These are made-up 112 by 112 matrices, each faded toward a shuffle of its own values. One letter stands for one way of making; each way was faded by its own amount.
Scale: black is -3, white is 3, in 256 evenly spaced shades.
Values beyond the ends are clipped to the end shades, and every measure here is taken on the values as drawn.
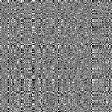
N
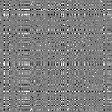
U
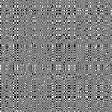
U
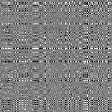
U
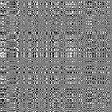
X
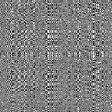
N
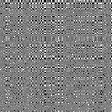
U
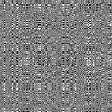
N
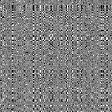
N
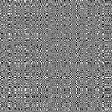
X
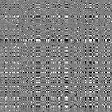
U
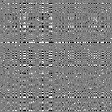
U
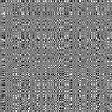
X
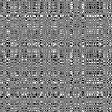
X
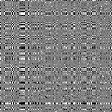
U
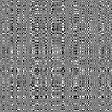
X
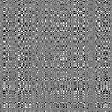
X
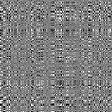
X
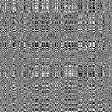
N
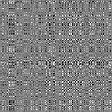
X
